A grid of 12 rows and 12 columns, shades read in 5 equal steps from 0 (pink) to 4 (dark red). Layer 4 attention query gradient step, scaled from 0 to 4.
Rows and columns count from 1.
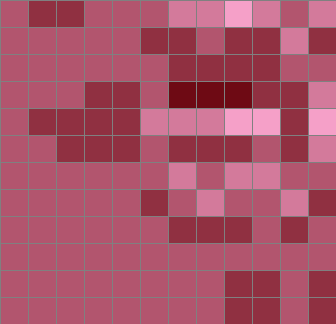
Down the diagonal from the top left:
2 2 2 3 3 2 1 1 3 2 2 3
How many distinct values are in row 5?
4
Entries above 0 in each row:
11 12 12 12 9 12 12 12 12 12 12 12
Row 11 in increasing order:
2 2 2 2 2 2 2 2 2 3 3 3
